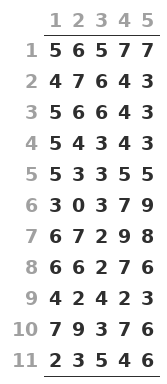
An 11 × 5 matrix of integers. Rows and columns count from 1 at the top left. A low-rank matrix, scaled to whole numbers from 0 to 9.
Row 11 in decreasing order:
6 5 4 3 2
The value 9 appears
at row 6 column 5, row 7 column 4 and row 10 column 2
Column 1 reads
5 4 5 5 5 3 6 6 4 7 2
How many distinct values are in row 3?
4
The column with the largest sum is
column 4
